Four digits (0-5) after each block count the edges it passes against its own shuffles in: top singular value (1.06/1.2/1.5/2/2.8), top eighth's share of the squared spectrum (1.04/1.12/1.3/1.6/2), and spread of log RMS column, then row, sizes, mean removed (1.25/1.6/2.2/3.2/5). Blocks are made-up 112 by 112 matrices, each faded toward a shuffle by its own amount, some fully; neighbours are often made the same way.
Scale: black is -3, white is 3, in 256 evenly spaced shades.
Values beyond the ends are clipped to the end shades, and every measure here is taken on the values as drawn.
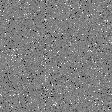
2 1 0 0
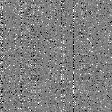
4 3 3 0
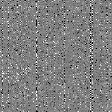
4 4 3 1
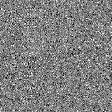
4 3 1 1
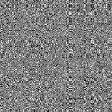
5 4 3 3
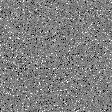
1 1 0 1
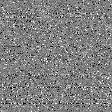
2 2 0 3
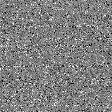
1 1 0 2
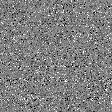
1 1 0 2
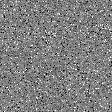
0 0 0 1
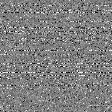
2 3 0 4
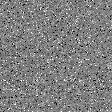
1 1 0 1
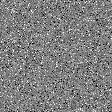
1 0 0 0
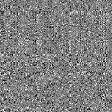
4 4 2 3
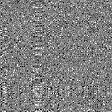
4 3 2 2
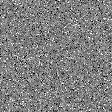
2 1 0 0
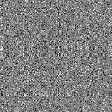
4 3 2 2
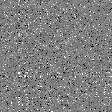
3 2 1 1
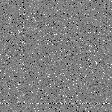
3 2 1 1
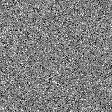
3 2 0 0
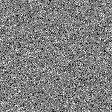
1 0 0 0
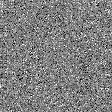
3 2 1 0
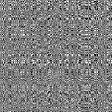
5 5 4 4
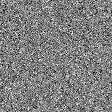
2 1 0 0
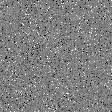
0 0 0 0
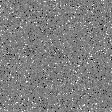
0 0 0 0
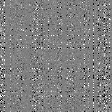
2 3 4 3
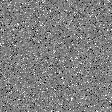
0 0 0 0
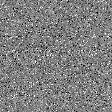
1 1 0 2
